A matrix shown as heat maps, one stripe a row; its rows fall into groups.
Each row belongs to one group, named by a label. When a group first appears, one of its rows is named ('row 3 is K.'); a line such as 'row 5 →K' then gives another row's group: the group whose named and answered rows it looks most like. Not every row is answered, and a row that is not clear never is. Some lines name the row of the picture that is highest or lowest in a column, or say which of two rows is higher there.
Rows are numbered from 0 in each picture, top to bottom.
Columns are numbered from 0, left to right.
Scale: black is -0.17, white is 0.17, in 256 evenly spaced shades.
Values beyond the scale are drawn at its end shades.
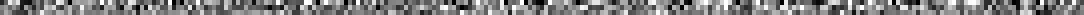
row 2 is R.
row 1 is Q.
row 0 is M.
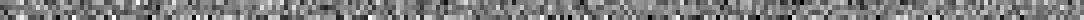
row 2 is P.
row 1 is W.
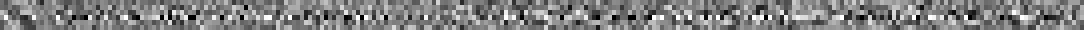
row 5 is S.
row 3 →R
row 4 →M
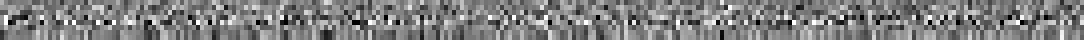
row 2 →M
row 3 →R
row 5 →S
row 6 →W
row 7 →W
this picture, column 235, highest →3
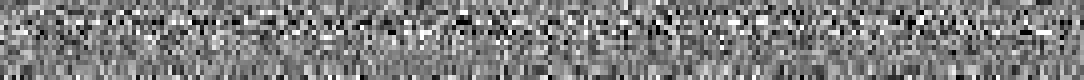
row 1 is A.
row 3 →Q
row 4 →Q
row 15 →S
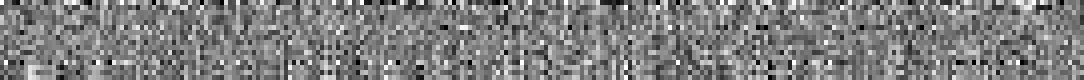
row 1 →R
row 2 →M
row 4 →S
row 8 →A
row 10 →M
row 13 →A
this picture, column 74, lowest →0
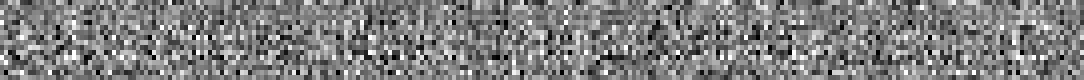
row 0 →M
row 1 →Q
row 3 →P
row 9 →A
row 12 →R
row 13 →Q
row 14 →P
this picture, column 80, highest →8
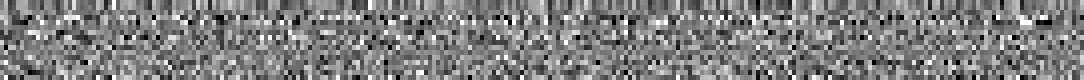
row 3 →S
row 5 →R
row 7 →W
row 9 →P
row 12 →R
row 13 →M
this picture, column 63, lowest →13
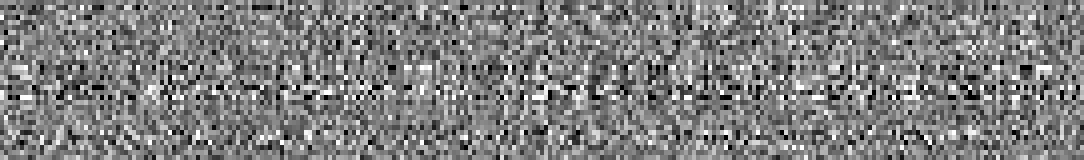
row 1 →Q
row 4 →M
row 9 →P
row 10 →W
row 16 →R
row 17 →Q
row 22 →A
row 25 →W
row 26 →M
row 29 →Q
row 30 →P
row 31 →S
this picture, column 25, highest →26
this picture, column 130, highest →26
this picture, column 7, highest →19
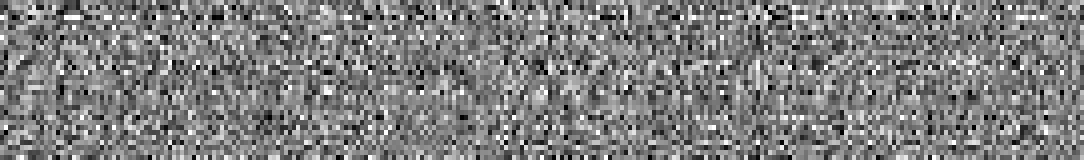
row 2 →A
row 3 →S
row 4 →A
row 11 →P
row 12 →M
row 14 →W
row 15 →A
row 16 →Q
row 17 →A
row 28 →M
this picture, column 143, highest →7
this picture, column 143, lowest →14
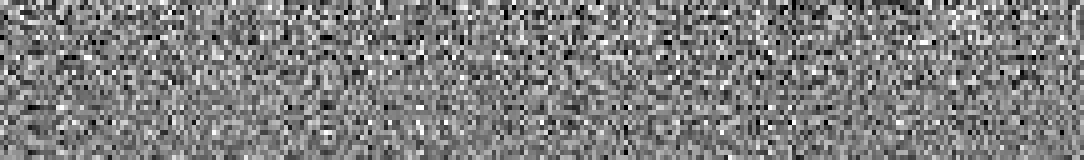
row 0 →R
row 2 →M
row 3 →P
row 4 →A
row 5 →M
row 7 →W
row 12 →A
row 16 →M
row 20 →W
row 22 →M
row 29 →P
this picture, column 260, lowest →11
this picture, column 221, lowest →30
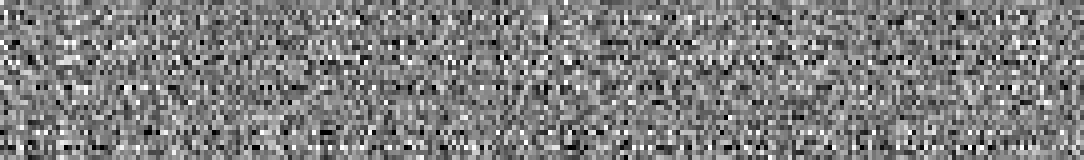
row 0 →S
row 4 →S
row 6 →A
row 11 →S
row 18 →W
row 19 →M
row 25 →P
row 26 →W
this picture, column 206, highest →12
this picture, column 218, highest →26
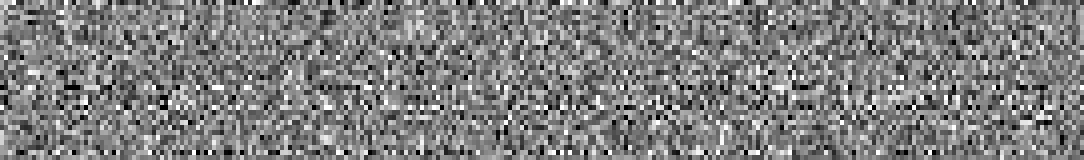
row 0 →Q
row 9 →W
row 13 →P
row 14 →A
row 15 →Q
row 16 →P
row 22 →W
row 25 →M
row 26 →S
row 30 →P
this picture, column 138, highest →30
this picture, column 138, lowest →0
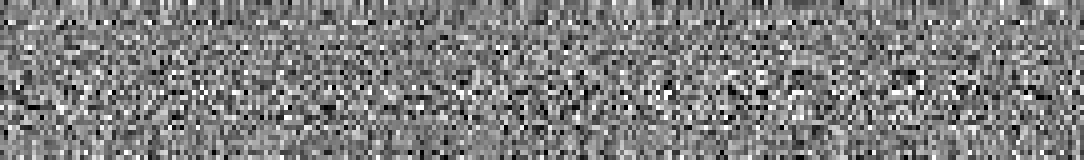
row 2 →W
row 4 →P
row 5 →A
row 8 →W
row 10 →S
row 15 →M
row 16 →Q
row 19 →R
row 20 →P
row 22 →W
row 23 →Q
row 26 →P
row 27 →P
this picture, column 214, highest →19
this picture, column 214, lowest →31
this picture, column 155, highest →14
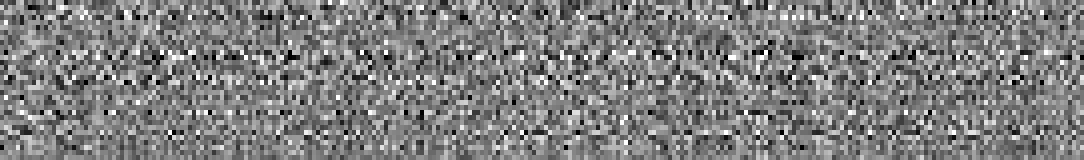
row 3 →Q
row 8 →A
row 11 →Q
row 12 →W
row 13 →P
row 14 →M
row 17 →A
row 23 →A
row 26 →M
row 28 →A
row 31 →Q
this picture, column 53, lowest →11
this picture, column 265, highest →12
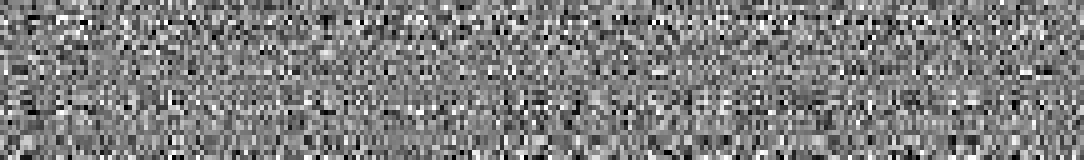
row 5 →Q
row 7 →W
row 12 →R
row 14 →R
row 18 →M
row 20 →M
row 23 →W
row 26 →M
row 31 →M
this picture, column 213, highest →15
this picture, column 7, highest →11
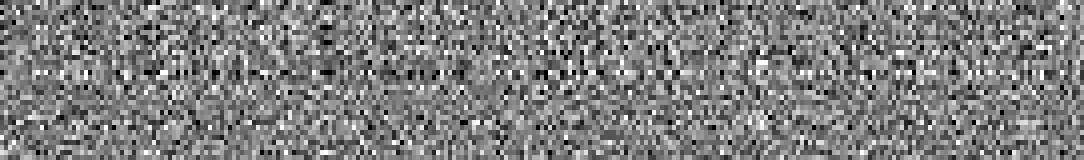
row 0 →W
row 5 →W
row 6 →R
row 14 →W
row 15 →W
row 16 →Q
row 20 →M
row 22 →R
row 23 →A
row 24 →Q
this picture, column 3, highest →28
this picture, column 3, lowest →4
